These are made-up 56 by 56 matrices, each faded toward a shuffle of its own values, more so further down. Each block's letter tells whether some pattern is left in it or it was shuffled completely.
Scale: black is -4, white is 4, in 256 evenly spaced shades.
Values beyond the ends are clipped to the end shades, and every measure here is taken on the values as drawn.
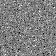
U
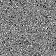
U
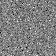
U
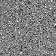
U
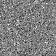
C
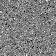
U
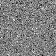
C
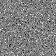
C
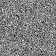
U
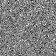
U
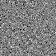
C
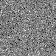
U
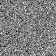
U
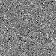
C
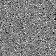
U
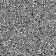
C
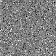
C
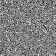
C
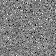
C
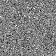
U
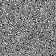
C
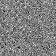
C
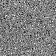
C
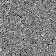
U
